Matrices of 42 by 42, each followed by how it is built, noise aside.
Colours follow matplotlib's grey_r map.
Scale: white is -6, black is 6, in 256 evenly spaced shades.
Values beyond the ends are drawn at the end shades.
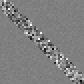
banded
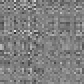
low rank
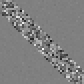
banded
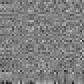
low rank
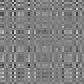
low rank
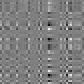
low rank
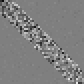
banded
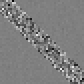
banded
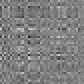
low rank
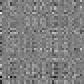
low rank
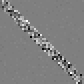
banded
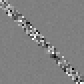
banded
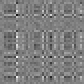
low rank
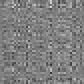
low rank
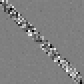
banded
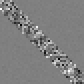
banded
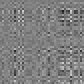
low rank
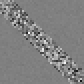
banded
